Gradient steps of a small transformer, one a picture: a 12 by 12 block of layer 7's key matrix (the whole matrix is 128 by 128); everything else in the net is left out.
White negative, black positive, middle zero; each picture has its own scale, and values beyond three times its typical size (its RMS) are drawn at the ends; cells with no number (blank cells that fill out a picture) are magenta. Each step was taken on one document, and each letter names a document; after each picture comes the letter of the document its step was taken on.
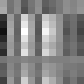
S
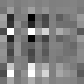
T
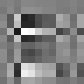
T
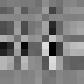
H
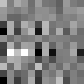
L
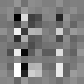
T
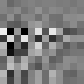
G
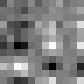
L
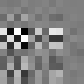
G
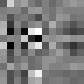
G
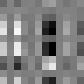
L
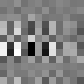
T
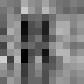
S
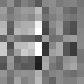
H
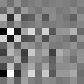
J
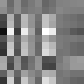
S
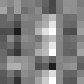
S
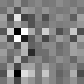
J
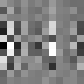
H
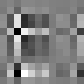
T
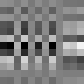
H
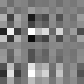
J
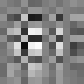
J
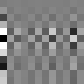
G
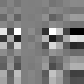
G
